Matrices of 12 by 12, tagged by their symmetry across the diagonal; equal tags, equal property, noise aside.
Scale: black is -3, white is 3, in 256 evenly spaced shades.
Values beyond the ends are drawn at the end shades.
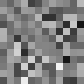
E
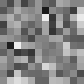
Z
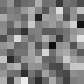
E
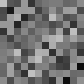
Z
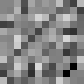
Z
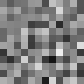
E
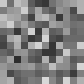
Z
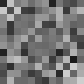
Z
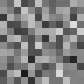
E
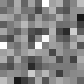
Z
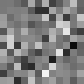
E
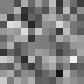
E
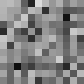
Z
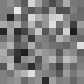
E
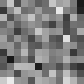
E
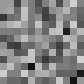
Z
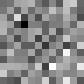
Z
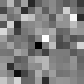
E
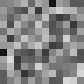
Z
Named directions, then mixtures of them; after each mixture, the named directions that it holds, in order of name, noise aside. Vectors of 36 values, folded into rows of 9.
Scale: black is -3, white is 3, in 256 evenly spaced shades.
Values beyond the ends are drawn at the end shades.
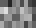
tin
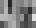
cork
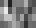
cork, tin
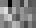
cork, tin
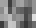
cork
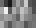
cork, tin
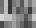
cork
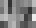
cork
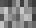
tin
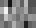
cork, tin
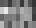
tin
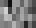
cork, tin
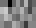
cork, tin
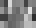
cork
